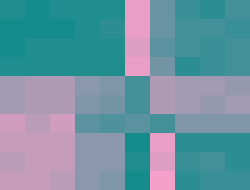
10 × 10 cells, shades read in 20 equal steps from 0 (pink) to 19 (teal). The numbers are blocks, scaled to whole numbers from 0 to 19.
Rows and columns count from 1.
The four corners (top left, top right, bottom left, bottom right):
18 15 4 16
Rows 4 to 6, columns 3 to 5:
18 18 18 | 6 9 10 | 6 10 11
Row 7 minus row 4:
-15 -13 -15 -5 -4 12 4 -7 -6 -5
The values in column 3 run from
3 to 19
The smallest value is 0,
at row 10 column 7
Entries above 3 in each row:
9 9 9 9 10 10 8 9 9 9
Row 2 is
19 19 19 18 17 1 12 15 15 16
